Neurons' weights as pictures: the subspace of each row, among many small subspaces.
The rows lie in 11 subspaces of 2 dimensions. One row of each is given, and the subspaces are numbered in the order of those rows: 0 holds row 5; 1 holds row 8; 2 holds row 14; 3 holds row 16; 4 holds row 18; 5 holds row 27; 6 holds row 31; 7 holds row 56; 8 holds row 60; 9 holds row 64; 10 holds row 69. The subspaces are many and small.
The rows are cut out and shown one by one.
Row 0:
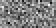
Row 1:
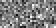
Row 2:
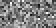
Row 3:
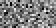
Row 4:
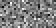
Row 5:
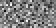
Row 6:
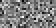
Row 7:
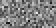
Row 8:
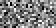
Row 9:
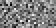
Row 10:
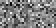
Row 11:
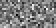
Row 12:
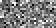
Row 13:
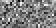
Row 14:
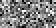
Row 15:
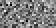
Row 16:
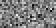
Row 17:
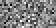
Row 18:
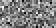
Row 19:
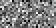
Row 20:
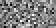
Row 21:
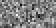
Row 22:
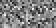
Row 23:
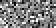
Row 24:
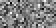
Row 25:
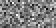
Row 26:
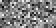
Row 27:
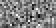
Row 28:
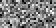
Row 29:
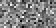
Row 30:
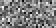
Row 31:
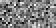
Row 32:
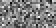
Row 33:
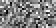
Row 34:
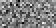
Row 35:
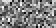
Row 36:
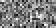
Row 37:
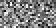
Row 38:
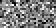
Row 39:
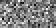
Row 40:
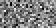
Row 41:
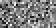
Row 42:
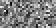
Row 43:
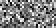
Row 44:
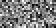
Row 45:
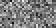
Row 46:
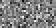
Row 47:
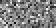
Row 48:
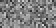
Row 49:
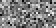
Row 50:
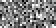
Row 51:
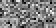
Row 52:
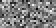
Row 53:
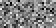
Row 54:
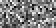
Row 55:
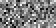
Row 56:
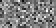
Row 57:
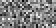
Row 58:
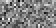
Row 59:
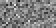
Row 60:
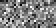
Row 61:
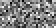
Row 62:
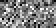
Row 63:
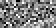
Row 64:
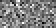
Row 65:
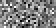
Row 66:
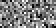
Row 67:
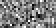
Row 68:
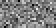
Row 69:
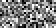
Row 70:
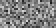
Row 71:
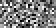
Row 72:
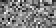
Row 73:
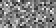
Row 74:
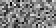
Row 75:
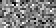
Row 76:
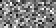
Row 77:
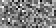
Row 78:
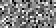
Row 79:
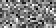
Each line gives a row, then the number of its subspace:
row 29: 1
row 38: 9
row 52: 9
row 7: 4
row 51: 2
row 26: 9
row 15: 0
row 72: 8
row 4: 7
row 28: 2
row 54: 5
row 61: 2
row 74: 2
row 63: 4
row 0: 8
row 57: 10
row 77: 8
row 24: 7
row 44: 10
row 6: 7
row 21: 5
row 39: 6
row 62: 8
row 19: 6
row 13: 4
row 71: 0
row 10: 10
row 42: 1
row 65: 0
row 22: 5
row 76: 7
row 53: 7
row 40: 1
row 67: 5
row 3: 1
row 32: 2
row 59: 4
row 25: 3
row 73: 7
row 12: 9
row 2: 2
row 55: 8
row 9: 0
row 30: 4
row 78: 6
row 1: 3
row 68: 10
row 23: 6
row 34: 9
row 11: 3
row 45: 10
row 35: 4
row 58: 4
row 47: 6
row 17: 0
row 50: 3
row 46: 7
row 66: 3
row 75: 9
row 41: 6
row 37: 1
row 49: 2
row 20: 0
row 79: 10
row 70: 8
